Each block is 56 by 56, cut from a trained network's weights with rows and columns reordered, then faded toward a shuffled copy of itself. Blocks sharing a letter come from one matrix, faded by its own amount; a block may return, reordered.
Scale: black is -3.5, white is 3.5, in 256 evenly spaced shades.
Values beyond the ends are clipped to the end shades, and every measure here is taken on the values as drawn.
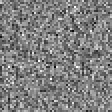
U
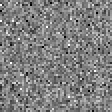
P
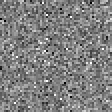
P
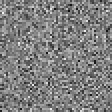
U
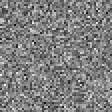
U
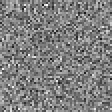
U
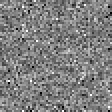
P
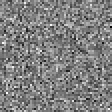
U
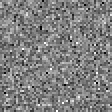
P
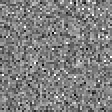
P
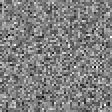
U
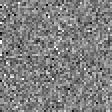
P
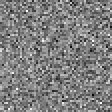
U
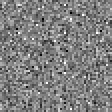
P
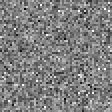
P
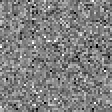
P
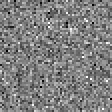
P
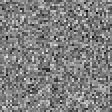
U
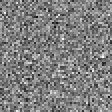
U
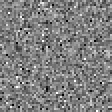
P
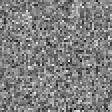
U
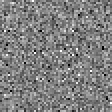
P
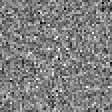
P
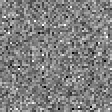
P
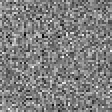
U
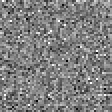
P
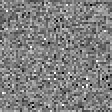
P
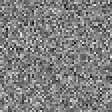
U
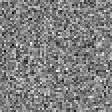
U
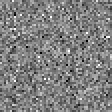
P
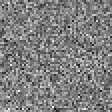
U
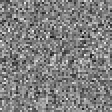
U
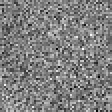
U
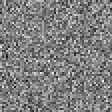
U
